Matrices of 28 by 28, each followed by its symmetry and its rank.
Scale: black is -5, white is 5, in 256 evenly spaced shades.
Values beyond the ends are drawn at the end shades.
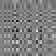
neither, rank two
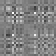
symmetric, rank two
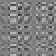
neither, rank two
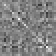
symmetric, rank five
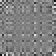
symmetric, rank two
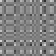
symmetric, rank one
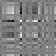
symmetric, rank two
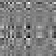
neither, rank two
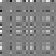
symmetric, rank one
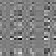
neither, rank two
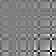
symmetric, rank one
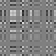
symmetric, rank one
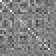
symmetric, rank five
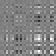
symmetric, rank two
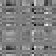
neither, rank two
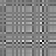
symmetric, rank one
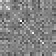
symmetric, rank five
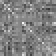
symmetric, rank five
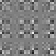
symmetric, rank two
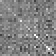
symmetric, rank five
